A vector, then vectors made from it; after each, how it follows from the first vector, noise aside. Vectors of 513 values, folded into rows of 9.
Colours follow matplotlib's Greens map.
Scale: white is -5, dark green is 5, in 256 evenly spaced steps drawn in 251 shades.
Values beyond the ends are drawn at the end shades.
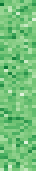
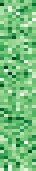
scaled up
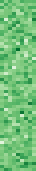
wrapped around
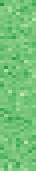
shrunk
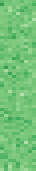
shrunk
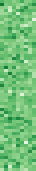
copied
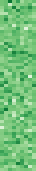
wrapped around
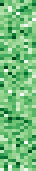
scaled up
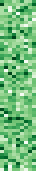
scaled up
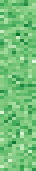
wrapped around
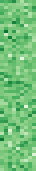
wrapped around
